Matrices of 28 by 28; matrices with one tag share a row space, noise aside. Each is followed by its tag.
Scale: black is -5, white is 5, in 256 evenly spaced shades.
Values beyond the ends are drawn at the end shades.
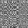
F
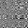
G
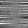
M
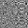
G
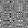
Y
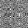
Y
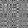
F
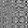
G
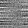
M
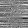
M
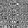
F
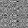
F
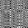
Y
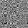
F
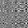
G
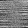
M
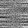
M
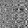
G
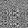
F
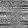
M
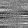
M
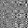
G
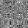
Y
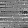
M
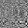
G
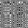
Y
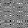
Y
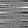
M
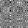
Y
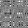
Y
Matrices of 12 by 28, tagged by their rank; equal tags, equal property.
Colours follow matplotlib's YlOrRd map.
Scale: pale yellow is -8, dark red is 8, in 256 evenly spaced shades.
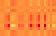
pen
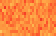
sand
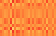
pen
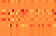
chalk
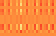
pen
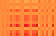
pen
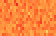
sand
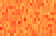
sand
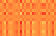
pen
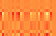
pen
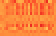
chalk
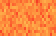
sand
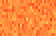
sand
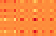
pen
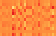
chalk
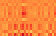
chalk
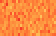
sand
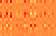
chalk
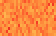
sand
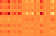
pen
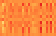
chalk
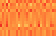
chalk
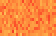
sand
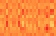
chalk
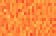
sand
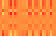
pen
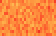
sand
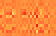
chalk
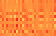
chalk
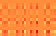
pen
